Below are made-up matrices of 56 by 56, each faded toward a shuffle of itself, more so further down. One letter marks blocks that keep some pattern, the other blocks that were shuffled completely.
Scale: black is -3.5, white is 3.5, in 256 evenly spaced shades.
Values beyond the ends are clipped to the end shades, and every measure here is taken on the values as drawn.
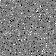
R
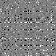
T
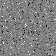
R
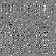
T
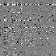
T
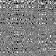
T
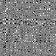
T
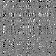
T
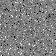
R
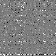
T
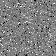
R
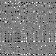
T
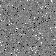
R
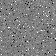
R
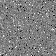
R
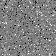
R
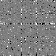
T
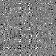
T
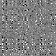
T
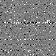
T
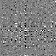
T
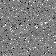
R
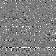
T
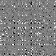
T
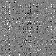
T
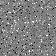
R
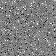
R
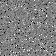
R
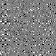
T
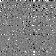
T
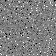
R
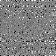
T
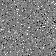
R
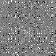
T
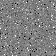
R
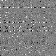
T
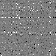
T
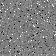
R
